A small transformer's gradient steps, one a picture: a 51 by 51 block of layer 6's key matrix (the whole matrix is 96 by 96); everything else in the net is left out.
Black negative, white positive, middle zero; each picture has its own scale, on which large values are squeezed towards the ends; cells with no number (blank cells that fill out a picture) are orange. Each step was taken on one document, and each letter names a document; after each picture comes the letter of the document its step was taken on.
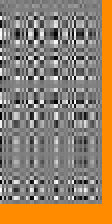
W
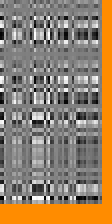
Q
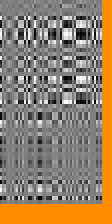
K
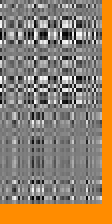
K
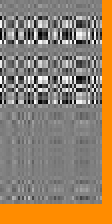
K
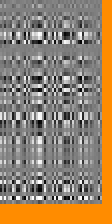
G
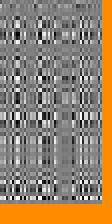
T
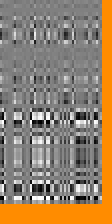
Q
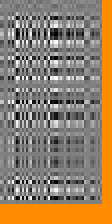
W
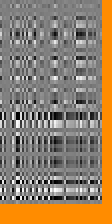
W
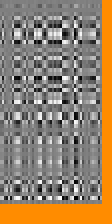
G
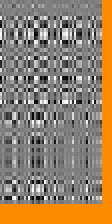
K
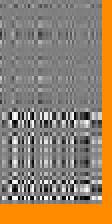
K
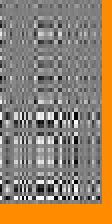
G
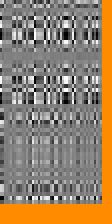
Q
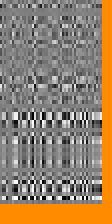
K
